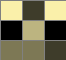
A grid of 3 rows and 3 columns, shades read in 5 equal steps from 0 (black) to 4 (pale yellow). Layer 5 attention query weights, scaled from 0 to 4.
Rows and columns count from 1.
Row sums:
9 3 5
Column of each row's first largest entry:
1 2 1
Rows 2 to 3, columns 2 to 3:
3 0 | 2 1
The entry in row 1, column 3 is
4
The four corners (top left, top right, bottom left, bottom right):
4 4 2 1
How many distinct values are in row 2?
2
